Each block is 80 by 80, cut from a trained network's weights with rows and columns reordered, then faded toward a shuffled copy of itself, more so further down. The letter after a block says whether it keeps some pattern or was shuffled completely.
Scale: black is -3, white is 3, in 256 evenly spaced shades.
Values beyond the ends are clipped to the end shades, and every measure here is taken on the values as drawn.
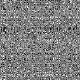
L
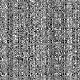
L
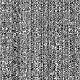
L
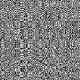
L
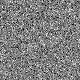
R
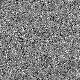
R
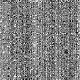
L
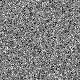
R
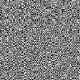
L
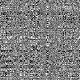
L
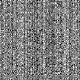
L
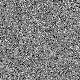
R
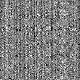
L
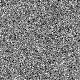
R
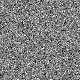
R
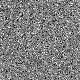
R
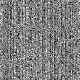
L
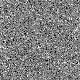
R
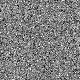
R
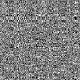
L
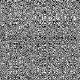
L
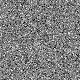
R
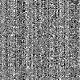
L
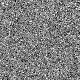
R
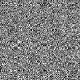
L
